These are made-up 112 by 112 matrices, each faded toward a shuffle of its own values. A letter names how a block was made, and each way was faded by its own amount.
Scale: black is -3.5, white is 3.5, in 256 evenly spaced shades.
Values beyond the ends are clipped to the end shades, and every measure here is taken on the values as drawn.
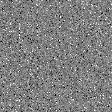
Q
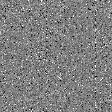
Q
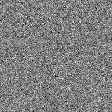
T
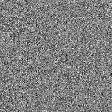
T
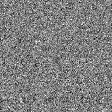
T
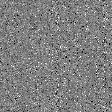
Q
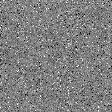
Q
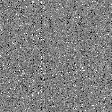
Q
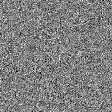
T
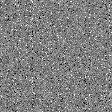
Q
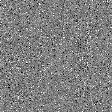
Q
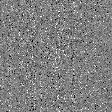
Q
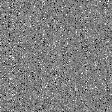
Q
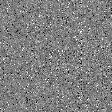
Q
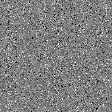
Q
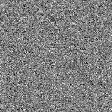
T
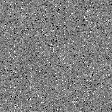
Q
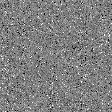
Q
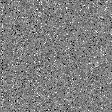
Q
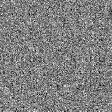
T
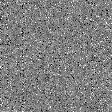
Q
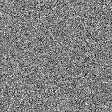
T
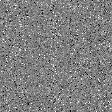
Q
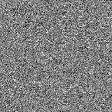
T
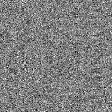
T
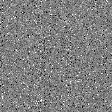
Q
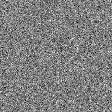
T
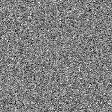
T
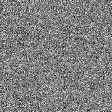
T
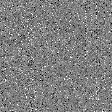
Q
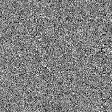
T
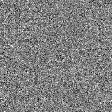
T
